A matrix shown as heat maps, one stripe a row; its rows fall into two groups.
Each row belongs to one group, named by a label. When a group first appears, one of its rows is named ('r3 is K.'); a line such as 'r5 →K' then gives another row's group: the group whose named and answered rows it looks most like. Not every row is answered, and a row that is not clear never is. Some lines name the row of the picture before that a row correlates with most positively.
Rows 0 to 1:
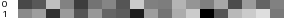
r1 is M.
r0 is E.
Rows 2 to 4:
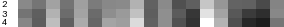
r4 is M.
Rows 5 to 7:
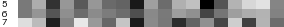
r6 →M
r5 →M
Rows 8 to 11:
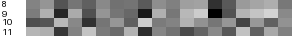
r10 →E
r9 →M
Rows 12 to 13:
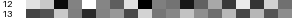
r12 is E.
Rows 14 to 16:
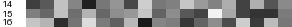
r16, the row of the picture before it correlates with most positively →12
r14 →E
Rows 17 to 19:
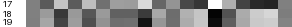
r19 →M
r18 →M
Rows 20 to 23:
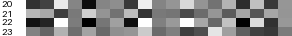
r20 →E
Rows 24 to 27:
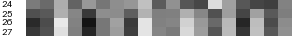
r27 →E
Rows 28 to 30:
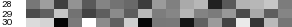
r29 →E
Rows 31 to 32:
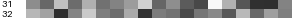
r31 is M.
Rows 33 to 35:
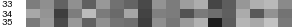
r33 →M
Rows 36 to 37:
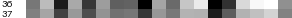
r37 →M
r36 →M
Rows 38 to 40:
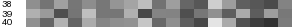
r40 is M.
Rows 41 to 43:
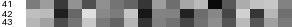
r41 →M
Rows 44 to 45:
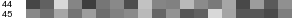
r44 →E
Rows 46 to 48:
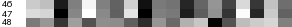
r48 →M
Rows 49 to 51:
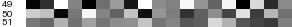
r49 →E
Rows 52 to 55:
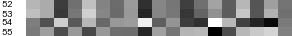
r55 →M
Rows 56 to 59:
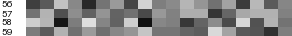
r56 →E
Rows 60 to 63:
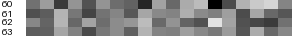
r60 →M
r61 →E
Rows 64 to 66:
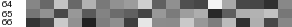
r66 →E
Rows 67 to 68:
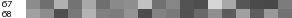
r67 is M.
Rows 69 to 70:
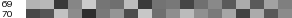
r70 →E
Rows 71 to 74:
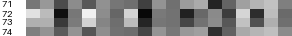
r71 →M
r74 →M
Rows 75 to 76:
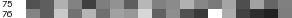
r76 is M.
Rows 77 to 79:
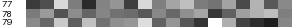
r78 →M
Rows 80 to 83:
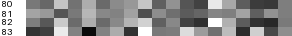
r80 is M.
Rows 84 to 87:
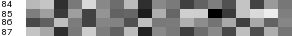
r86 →E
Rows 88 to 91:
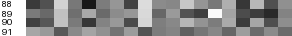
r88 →E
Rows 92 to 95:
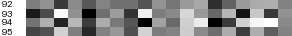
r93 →E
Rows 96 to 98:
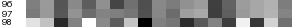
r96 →M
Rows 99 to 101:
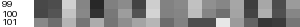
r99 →E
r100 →E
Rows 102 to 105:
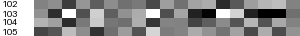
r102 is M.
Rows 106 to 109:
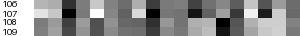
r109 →M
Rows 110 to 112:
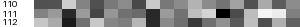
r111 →M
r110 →E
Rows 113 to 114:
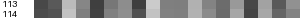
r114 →E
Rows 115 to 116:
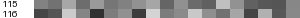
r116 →E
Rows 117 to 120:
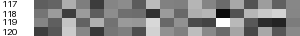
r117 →E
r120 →E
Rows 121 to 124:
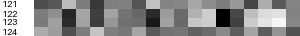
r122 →M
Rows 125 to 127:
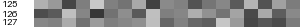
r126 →E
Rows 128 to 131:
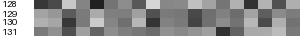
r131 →M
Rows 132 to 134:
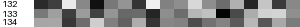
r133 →M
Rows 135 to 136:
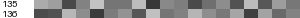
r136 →E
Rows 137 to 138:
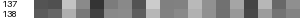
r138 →E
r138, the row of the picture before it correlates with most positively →136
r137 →E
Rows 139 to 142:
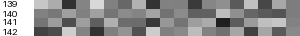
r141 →M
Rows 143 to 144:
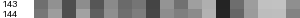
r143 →M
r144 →M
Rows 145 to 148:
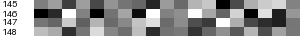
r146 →E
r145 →M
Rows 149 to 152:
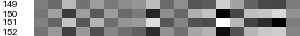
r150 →M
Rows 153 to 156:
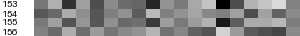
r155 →M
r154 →E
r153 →M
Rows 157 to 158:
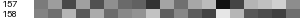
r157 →M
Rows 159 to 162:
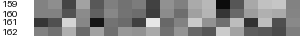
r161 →E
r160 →M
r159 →M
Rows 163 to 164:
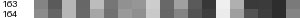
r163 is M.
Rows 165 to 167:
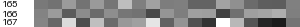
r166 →M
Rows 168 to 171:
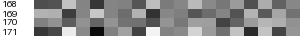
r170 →M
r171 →E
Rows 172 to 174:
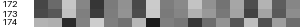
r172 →E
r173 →E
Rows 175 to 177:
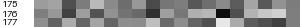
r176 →M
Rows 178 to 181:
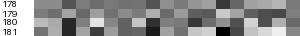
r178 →M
